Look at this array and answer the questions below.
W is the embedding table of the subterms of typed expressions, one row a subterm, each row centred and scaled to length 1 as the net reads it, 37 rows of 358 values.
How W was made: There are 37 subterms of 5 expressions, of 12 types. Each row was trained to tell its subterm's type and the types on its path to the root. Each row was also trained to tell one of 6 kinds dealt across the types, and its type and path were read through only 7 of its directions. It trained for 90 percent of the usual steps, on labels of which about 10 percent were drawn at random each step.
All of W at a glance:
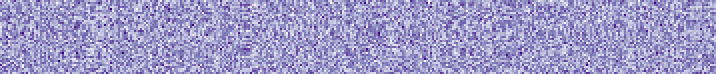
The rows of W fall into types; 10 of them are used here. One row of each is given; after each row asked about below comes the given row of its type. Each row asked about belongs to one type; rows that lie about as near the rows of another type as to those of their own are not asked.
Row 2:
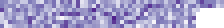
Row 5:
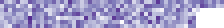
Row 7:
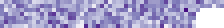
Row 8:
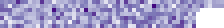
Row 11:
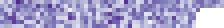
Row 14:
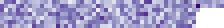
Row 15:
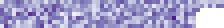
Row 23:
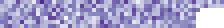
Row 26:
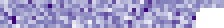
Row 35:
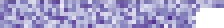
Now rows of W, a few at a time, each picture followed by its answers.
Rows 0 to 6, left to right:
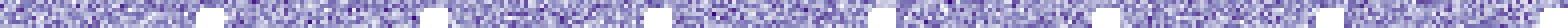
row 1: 2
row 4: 35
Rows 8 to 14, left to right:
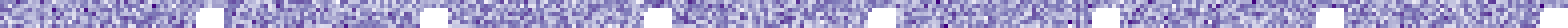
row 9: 35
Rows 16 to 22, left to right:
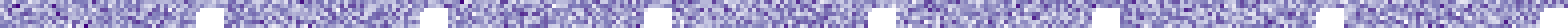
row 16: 8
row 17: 8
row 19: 8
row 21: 35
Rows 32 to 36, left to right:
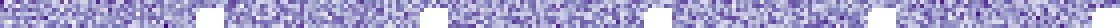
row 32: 5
